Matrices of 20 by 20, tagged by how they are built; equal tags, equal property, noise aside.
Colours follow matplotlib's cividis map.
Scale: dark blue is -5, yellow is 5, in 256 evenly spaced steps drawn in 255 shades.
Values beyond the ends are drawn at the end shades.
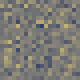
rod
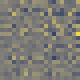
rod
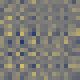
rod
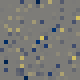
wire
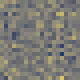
rod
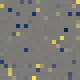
wire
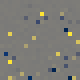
wire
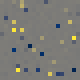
wire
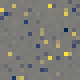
wire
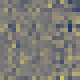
rod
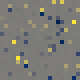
wire
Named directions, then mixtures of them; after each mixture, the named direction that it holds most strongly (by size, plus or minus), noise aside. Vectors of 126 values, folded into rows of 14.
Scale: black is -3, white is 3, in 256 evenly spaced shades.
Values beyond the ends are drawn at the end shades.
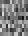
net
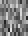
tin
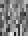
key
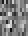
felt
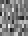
net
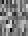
felt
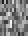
felt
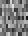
net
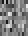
felt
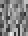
key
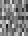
net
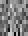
key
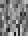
key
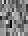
felt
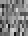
net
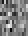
felt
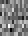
net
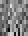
key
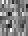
felt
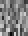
key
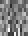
key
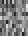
felt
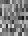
net
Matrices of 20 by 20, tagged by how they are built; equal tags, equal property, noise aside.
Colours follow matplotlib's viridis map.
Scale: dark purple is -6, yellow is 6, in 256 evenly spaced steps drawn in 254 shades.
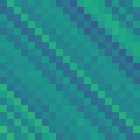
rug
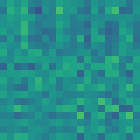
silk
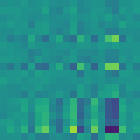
silk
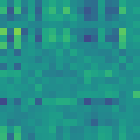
silk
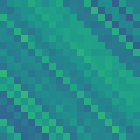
rug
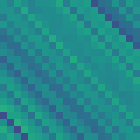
rug
